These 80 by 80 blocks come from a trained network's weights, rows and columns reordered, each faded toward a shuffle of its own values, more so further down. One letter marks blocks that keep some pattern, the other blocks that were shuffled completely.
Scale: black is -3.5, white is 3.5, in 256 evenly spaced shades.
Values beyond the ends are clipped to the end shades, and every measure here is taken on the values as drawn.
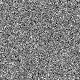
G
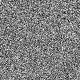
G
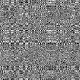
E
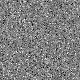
G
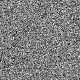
G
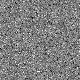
G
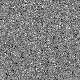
G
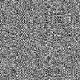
E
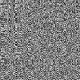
E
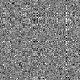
E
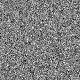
G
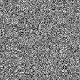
E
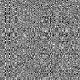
E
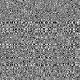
E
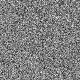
G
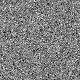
G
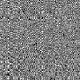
E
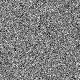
G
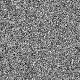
G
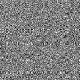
E
